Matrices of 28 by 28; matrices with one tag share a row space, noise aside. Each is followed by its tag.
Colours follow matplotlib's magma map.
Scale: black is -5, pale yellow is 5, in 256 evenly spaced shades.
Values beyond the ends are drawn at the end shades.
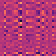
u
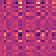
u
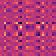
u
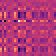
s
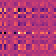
s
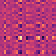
u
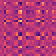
u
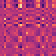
u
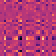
u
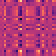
u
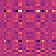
u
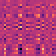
u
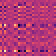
s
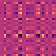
u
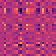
u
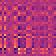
s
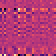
s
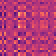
s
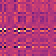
s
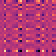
u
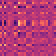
s
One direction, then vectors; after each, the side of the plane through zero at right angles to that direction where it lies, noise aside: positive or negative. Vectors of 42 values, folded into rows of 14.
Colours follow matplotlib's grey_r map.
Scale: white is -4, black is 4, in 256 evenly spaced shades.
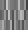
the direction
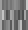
negative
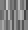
positive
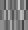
positive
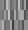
positive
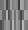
negative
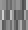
negative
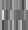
negative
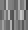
positive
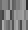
positive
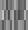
negative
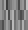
negative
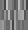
positive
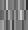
positive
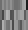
positive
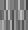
positive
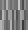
positive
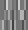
positive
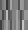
negative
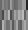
positive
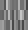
positive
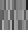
positive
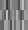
negative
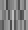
negative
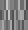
positive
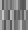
negative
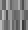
positive
